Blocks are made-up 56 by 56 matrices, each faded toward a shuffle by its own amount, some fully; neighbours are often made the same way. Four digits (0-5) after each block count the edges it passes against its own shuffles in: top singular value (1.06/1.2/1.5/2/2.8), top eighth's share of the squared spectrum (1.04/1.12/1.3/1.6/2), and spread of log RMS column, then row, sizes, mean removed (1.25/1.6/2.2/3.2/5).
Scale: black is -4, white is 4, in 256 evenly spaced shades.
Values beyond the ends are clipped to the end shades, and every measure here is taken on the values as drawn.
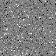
2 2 1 1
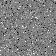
0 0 0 0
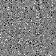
3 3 1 0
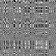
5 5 3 3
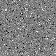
1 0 0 0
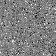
1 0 0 0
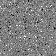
2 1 0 0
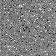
0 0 0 0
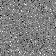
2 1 0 0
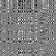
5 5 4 3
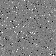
0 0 0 0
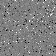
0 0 0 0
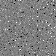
1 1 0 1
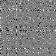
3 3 2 2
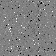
1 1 0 0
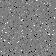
0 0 0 0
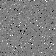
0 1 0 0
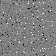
1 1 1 0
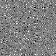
3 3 1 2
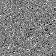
2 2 0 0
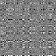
4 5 3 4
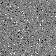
1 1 0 0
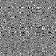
4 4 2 2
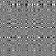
4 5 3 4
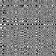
4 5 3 3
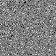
3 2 1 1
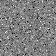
0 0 0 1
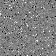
0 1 0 0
